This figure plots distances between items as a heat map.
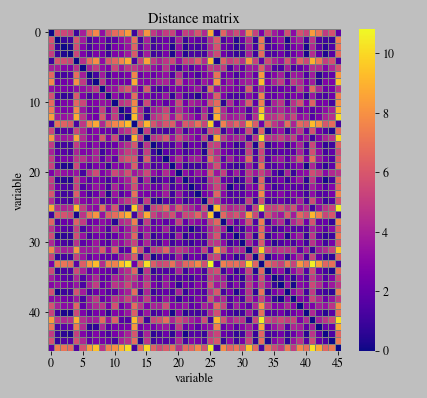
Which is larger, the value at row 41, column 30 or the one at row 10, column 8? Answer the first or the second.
the first
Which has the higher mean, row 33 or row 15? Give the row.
33
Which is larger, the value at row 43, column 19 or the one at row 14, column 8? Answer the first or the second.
the second
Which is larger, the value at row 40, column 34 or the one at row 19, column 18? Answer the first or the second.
the second
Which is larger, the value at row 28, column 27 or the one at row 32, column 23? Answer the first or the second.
the first
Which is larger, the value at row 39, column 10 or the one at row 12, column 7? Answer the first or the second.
the first
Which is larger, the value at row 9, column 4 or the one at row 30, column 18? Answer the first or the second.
the first
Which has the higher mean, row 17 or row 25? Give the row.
25
